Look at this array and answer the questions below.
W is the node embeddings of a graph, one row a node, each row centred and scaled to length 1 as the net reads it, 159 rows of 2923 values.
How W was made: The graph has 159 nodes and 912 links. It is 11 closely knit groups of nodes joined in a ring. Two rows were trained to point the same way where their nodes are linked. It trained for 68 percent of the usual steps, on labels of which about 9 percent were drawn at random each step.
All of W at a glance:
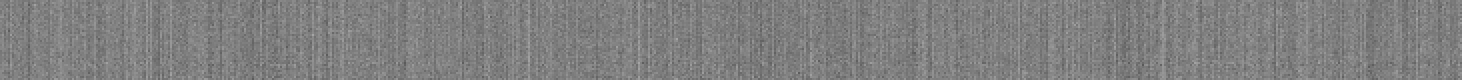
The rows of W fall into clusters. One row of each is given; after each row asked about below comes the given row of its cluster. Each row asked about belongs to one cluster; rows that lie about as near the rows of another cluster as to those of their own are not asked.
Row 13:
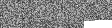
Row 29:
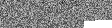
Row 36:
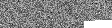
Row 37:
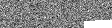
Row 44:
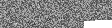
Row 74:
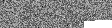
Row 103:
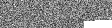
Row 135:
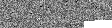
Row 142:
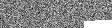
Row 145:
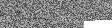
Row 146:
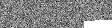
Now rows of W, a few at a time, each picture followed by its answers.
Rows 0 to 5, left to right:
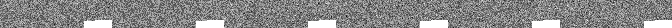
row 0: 103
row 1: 36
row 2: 74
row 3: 145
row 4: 29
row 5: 13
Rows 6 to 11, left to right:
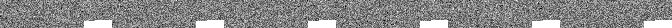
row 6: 135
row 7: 145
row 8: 142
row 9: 142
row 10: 13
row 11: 103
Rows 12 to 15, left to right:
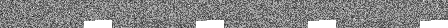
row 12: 29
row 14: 37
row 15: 13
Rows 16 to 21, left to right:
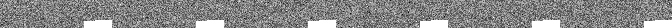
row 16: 103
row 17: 145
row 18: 29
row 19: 74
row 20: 103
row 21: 146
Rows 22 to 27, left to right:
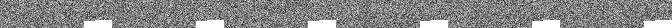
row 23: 29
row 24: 29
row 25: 74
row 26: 74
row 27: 103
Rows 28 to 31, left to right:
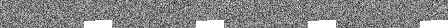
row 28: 44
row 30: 145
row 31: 44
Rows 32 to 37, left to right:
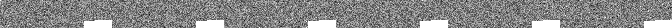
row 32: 135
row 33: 142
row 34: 135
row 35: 103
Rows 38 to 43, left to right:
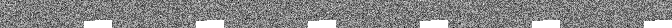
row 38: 145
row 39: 146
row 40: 145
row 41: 103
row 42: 146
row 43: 142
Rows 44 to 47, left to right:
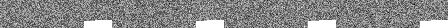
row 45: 146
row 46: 142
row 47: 36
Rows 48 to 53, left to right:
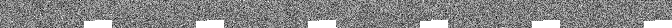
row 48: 36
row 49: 103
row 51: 74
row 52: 145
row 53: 36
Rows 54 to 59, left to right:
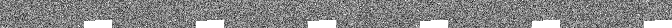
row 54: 37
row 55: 142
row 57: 74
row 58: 29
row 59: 146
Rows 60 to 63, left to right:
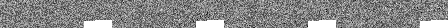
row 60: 145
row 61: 74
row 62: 74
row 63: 146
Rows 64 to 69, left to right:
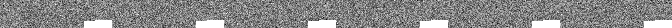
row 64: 74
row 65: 29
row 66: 142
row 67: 36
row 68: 44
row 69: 145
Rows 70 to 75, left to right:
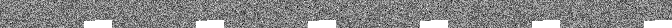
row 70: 37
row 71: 44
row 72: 145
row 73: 135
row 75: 146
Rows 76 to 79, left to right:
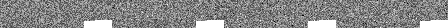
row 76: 44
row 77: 13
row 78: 142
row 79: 135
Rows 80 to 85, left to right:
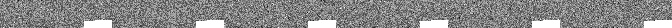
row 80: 13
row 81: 13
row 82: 44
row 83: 103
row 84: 103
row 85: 44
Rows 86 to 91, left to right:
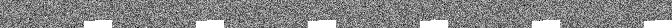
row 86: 135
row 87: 36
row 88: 145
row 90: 29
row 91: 44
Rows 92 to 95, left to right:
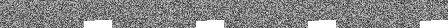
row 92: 103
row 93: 135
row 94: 44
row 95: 44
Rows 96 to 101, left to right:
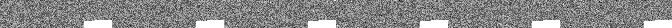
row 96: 146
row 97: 29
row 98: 135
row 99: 135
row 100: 142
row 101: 29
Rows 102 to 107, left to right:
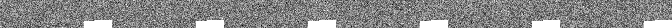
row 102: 135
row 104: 29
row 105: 146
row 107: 146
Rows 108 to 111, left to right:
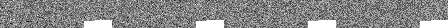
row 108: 146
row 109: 44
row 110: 36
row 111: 29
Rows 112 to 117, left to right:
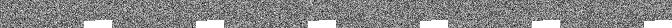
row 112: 44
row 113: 44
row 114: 146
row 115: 37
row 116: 146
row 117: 74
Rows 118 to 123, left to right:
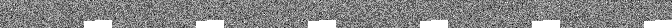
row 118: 103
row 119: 36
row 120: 142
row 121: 37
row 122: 29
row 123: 37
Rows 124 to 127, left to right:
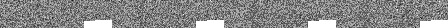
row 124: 37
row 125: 74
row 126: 74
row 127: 74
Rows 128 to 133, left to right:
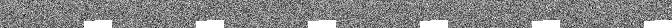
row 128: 103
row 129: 103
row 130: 36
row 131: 103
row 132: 103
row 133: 44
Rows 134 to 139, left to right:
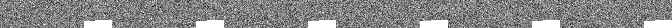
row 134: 142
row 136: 103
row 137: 44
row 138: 13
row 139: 37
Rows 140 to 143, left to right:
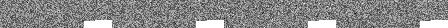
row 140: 44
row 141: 146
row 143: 135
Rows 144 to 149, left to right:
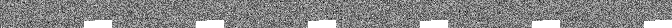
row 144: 13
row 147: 145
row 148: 145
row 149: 37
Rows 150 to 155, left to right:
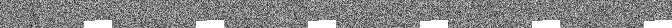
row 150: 36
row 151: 13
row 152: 135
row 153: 135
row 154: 146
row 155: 135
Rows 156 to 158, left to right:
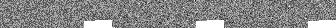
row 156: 142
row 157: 44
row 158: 13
